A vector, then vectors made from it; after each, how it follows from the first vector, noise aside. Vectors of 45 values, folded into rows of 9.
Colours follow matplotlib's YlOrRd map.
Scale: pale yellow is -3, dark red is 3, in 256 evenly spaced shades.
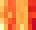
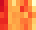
reversed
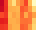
reversed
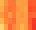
shrunk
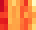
reversed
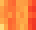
shrunk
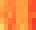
shrunk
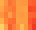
shrunk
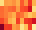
sign-scrambled
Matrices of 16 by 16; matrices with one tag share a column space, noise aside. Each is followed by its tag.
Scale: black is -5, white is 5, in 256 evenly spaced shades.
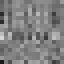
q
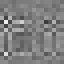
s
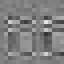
s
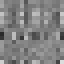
q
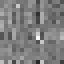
q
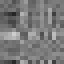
q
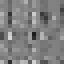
q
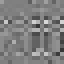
s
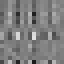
q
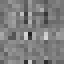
q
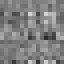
q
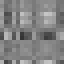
q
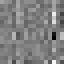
q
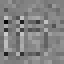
s
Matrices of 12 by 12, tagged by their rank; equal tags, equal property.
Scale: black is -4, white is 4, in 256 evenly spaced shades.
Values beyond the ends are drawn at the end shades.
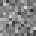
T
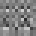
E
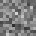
T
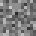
T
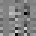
E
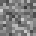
T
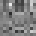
E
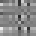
E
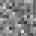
T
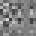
E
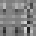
E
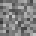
T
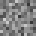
T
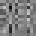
E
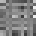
E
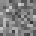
T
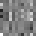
E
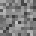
T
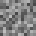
T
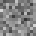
T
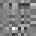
E
